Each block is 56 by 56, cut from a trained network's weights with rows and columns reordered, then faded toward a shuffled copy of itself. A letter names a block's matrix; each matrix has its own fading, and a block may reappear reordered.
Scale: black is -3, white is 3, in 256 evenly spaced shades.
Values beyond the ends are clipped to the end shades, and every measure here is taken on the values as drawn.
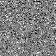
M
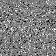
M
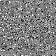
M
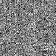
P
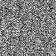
P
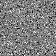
M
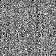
P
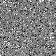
M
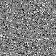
M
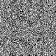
P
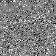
M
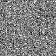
P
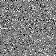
M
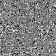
M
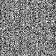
P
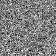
P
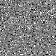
M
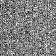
P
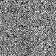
P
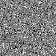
M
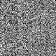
P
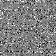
M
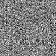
P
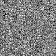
P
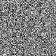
P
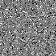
M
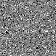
M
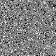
M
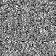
P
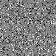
M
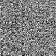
P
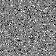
M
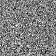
P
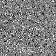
M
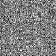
P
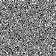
M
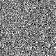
P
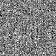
P
